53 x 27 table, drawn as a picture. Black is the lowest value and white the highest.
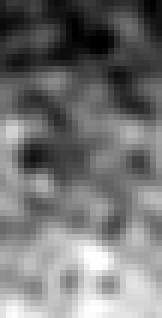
Grain: blotchy. Odd rows or columns: none. Slope: up to the bottom. Lone odd cells: none. Ninth with the highest average: bottom middle.
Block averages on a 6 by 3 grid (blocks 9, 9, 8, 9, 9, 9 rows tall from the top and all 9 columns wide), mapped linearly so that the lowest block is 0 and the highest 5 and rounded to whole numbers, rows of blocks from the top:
1 0 1 / 1 2 1 / 3 2 3 / 3 2 3 / 3 4 3 / 4 5 5
